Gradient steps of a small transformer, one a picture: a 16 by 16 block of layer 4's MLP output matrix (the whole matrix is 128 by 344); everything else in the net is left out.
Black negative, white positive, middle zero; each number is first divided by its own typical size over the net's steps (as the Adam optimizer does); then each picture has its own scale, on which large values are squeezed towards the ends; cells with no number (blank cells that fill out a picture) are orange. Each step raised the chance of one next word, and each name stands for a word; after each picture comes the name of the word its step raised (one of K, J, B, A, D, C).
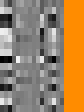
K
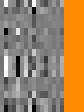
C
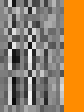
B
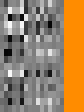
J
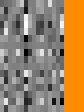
J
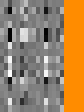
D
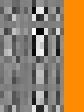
J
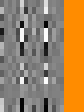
D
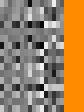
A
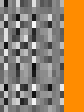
A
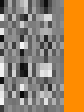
A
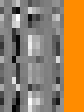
K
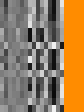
B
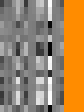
B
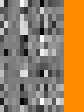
J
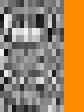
D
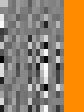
A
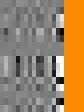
C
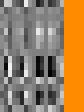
C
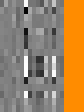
C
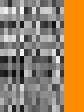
J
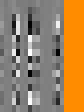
J
